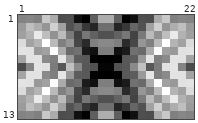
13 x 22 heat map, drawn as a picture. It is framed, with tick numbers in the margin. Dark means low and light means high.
Slope: none. Ninth with the lowest average: centre. Seam: none. Mirror symmetry: left to right and top to bottom. Odd rows or columns: none.
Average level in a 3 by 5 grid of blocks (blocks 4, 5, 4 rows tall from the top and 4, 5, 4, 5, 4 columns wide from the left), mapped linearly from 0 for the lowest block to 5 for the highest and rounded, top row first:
52225
53035
52225
